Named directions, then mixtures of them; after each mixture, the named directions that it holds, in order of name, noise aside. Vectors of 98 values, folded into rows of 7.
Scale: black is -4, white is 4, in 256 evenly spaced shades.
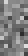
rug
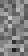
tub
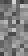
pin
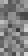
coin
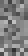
coin, pin, tub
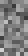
coin, tub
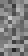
tub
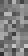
pin, rug, tub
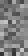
coin, pin, tub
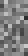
rug, tub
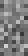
rug, tub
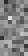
rug, tub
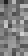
pin, rug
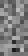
tub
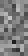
tub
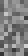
pin, rug, tub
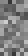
coin, pin, tub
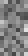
coin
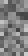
coin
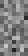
rug, tub
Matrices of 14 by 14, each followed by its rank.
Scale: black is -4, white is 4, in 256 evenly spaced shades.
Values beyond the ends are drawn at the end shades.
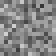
full rank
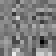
three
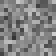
full rank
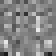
three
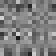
three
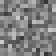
full rank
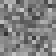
full rank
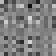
three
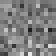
three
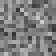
full rank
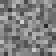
full rank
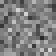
full rank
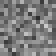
full rank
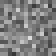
full rank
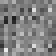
three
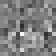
three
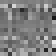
three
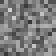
full rank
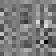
three
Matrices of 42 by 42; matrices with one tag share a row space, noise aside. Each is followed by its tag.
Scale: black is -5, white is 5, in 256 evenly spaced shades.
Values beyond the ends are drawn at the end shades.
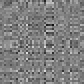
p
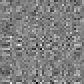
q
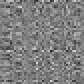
q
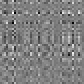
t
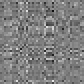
p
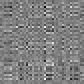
p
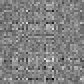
p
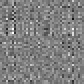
t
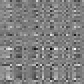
q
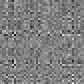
t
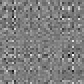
t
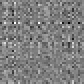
t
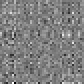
t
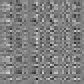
q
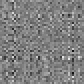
t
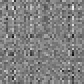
t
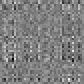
t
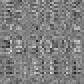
q
